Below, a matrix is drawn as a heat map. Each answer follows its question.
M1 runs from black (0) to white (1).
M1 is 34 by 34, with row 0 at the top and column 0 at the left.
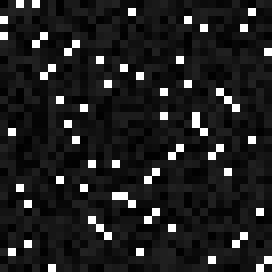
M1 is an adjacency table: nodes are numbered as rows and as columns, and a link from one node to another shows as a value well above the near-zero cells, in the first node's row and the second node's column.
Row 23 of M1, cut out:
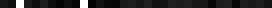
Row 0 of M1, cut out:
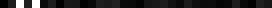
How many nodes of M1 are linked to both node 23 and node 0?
1
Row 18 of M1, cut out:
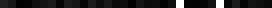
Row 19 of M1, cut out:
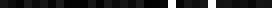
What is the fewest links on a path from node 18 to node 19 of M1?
6
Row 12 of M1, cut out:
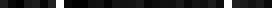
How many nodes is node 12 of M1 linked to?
2
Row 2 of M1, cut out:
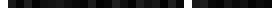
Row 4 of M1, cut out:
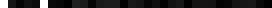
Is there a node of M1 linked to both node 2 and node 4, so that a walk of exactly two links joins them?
yes
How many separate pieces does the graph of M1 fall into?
2
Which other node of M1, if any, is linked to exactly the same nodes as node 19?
none
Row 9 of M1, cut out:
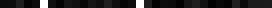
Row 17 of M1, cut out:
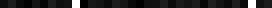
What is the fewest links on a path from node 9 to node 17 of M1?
1
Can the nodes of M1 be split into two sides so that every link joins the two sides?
yes
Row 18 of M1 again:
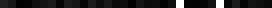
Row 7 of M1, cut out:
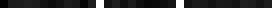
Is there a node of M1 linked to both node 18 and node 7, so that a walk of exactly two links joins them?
yes
